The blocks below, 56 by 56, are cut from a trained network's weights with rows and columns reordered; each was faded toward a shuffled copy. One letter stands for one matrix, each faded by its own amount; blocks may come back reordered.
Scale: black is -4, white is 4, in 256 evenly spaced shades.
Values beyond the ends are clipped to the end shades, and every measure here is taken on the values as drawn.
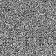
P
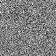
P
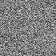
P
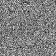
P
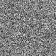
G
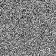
G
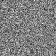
G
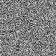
P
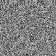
G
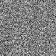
G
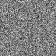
G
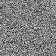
G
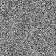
G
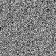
G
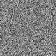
G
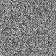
G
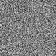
G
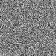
G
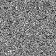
P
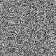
P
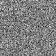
P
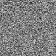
P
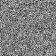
P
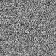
G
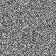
G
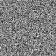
G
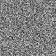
G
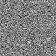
P
